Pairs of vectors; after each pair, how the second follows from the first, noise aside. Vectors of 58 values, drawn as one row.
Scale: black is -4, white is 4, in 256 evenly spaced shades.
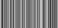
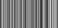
negated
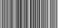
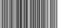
copied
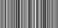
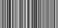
wrapped around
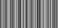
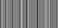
partly zeroed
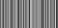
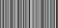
copied
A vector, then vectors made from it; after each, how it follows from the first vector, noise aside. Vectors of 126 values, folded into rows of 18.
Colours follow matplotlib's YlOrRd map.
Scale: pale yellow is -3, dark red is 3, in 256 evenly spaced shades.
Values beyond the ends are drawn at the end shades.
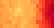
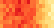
negated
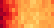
reversed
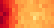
reversed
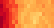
reversed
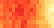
negated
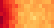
reversed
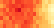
negated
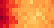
reversed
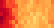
reversed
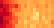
reversed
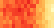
negated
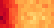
reversed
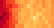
reversed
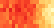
negated
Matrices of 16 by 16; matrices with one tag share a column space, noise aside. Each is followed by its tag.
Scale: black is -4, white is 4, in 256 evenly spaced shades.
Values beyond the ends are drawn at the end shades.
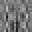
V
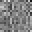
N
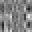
V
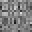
N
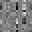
N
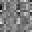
N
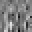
V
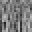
V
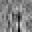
V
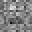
N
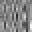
V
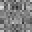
N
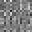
N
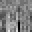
V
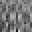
V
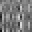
V
